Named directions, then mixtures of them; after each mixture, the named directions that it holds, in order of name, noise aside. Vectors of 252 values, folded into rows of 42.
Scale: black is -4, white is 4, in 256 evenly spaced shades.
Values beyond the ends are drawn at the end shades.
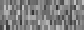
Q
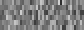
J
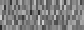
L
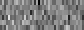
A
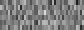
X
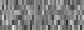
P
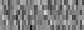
A, Q, X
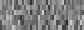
J, L, P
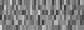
L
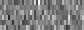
A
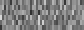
L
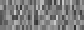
J, X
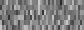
A, L, P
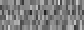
J, X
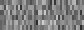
J, X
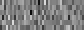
A, L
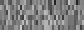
X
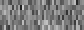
Q, X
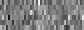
A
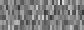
J, X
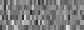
A, L, X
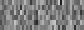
J, X
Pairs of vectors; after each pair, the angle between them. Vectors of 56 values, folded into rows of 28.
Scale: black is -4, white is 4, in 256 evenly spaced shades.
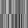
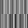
orthogonal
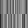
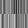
partly opposed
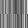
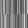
nearly parallel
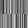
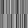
nearly parallel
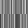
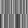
nearly parallel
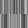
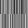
partly aligned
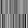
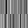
orthogonal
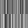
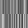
partly aligned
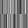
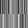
orthogonal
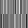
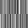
partly aligned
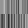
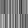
nearly opposite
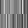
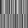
partly aligned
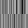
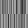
nearly parallel
